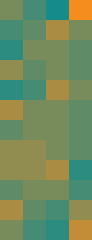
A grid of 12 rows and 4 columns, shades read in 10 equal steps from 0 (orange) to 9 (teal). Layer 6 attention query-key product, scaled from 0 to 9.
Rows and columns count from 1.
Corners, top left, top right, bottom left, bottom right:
5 0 5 2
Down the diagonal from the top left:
5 6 5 6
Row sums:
21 21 24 21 23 19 22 19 19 23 20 22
